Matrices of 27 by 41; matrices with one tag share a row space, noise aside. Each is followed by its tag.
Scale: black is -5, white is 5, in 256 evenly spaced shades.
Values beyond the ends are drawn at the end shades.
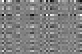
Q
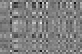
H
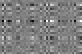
Q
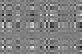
Q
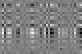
Q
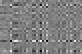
H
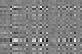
H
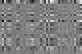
Q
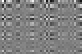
Q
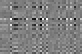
H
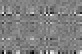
Q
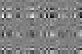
Q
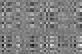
Q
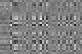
H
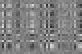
Q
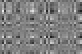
Q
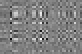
H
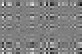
Q
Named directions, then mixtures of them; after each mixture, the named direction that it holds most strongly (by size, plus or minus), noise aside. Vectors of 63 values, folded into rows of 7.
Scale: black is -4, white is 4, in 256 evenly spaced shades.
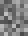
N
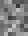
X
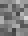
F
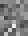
F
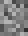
N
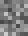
N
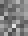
N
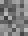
N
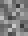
X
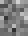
F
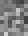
X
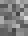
F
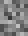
N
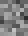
F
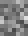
F
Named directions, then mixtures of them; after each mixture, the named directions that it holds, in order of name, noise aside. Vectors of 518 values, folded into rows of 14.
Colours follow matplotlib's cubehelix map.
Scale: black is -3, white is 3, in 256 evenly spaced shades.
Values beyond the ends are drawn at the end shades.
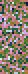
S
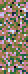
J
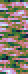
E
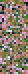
S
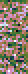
E, J, S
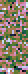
E, J, S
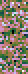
E, J, S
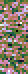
E, J, S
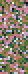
S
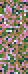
J, S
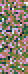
S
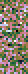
E, J, S
